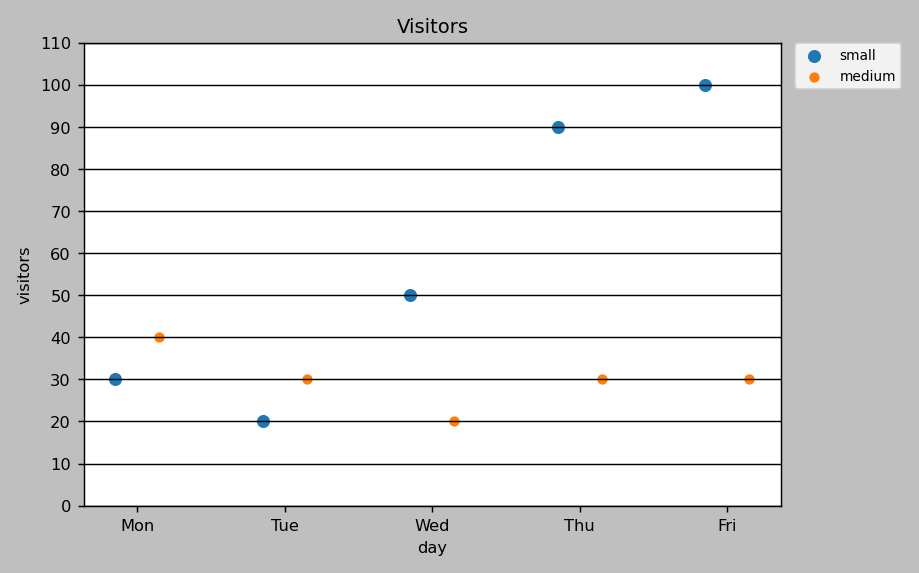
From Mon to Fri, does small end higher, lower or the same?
higher
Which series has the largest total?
small
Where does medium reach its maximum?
Mon
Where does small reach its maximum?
Fri
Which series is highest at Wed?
small
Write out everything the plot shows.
Title: Visitors
x-axis: day, ticks Mon Tue Wed Thu Fri
y-axis: visitors, ticks 0 10 20 30 40 50 60 70 80 90 100 110
Legend: small, medium
Values:
small: 30 20 50 90 100
medium: 40 30 20 30 30
